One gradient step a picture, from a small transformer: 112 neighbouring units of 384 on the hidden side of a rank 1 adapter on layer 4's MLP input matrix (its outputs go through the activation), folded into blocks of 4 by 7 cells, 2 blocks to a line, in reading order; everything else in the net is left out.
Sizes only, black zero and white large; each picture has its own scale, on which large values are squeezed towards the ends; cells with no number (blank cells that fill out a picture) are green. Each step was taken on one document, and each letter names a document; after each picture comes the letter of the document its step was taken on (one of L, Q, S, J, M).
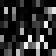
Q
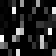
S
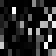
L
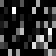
S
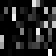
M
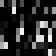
S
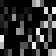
L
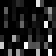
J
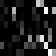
Q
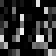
S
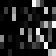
M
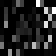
J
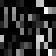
Q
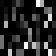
J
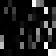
M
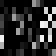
L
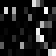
M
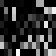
Q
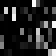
M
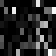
Q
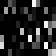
M
